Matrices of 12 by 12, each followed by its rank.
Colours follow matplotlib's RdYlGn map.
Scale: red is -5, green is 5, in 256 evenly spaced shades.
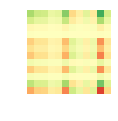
one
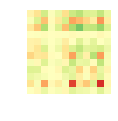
two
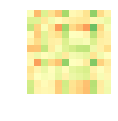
two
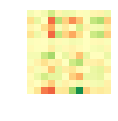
two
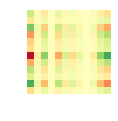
one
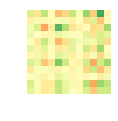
two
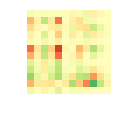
two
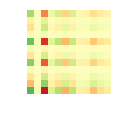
one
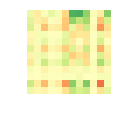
two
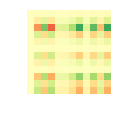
one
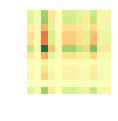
one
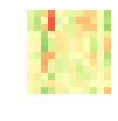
two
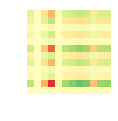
one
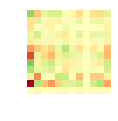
two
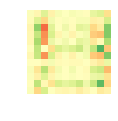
two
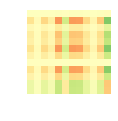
one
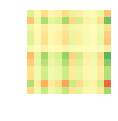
one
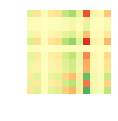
one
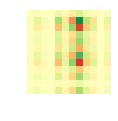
one
